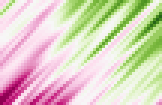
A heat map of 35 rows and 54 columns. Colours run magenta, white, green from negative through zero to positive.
Grain: diagonal, up to the right. Lone odd cells: none. Ninth with the lowest average: bottom left. Mirror symmetry: none. Ninth with the highest average: top right. Roughest part: top right. Slope: up to the top right. Odd rows or columns: none. Histogram: bell-shaped.
